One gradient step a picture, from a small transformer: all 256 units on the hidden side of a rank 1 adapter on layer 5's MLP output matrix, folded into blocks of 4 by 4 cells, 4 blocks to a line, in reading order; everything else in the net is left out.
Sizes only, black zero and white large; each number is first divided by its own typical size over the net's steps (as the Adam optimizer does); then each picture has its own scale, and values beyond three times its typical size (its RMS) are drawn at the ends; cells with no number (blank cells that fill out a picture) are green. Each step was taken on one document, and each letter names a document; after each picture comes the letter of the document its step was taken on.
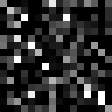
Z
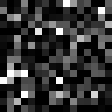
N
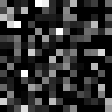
Z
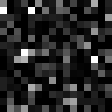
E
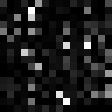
E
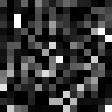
N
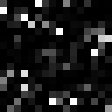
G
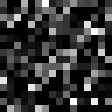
N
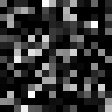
Z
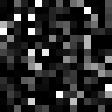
E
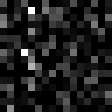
E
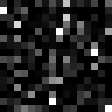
Z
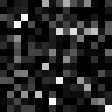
Z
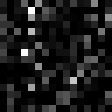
E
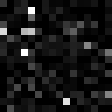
E
